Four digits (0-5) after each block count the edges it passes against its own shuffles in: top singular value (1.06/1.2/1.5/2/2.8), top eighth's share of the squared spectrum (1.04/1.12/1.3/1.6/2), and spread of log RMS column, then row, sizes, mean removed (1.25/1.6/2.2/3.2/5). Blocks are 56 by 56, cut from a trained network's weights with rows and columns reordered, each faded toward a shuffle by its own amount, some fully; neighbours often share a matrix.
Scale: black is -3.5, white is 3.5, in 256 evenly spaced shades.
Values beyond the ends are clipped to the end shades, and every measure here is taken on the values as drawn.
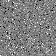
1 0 0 0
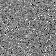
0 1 0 0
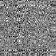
4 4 2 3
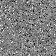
0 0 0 0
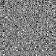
3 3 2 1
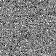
2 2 0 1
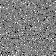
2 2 0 1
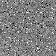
2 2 0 1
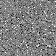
2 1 0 0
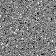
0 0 0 0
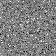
0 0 0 0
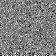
3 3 0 2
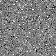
2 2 0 1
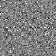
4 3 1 2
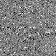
3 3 0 2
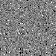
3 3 1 1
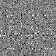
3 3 1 2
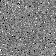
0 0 0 0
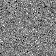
1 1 0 1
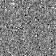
0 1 0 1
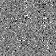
2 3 1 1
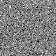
2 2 1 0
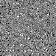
2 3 1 1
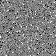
1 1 0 0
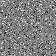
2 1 0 0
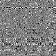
4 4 1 3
